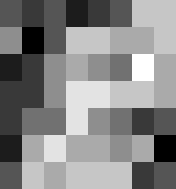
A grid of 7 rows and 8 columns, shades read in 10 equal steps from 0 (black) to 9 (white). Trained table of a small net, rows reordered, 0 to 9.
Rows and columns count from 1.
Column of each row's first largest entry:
7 4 7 4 4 3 2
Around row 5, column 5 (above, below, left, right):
8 6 8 4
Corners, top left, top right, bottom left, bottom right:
3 7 3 3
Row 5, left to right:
2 4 4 8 5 4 2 3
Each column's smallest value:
1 0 3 1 2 3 2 0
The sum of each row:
28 41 38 45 32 38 42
